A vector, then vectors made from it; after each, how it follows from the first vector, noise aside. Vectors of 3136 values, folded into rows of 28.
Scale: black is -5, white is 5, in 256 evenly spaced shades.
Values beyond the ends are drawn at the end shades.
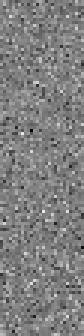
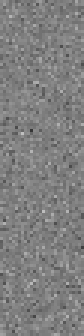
shrunk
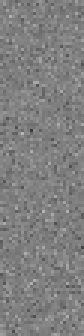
shrunk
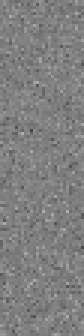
shrunk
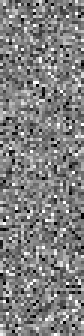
scaled up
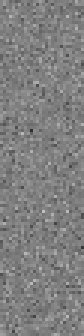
shrunk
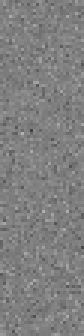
shrunk
